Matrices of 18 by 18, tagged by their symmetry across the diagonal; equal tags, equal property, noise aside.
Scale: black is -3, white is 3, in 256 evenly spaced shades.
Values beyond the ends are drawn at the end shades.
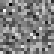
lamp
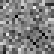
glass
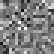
lamp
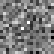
glass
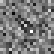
glass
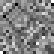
glass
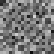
glass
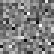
lamp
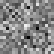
glass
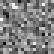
lamp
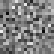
lamp
